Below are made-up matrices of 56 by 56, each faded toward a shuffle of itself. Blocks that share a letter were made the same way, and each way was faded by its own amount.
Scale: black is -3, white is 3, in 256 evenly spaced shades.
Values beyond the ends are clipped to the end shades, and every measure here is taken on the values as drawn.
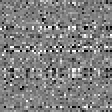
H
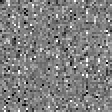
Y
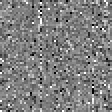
Y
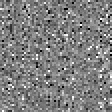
Y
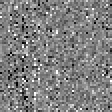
Y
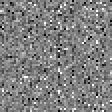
Y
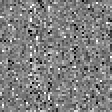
Y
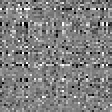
H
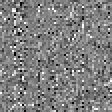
Y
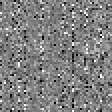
Y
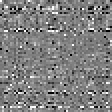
H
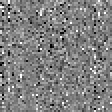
Y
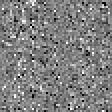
Y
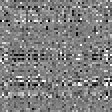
H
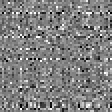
H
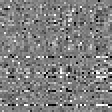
H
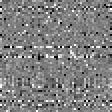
H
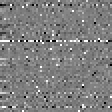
H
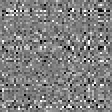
H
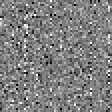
Y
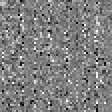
Y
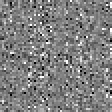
Y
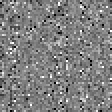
Y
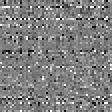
H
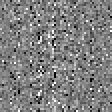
Y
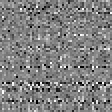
H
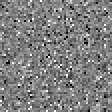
Y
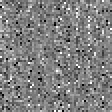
Y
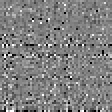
H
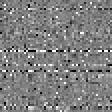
H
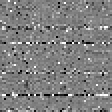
H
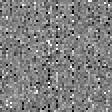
Y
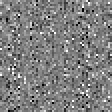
Y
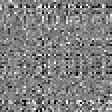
H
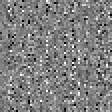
Y
